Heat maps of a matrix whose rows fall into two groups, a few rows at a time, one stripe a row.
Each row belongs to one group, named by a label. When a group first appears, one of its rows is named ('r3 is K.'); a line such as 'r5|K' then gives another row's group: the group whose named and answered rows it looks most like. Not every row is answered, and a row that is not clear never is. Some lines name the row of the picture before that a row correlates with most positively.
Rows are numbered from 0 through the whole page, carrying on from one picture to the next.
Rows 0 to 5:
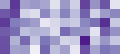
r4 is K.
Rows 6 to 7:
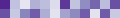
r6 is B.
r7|K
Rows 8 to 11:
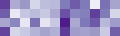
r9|B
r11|B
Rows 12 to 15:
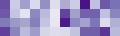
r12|K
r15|K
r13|B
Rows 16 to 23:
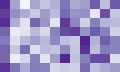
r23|K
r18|B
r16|B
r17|K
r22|B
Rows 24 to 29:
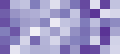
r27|K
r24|K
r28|K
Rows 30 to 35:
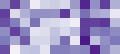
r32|K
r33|K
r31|B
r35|B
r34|K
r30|K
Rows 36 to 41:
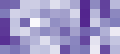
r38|K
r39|B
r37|K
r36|K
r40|K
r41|K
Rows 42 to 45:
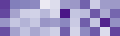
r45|B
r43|B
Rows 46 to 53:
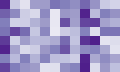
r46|B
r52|K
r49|K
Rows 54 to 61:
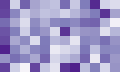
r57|B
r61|B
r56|B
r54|B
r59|K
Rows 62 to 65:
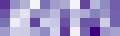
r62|K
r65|B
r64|B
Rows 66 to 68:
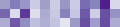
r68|K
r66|K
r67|K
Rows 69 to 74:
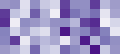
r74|B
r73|K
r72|B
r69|B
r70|B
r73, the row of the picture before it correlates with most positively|68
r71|B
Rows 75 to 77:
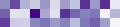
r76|B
